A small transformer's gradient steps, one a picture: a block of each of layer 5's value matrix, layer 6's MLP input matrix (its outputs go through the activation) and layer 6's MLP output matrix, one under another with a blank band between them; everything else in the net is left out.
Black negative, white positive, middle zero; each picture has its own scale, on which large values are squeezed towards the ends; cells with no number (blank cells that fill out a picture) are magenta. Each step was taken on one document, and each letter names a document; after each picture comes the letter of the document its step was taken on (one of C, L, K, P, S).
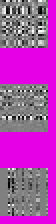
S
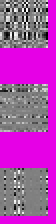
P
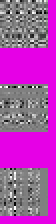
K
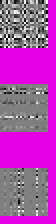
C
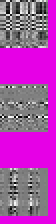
K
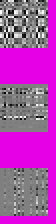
C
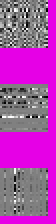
P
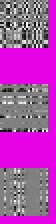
P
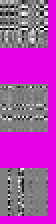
S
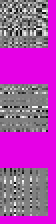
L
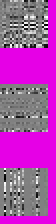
L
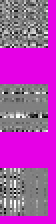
L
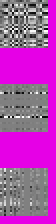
L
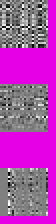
S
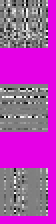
P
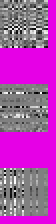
L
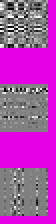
C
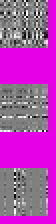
P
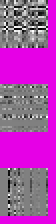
S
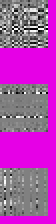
L
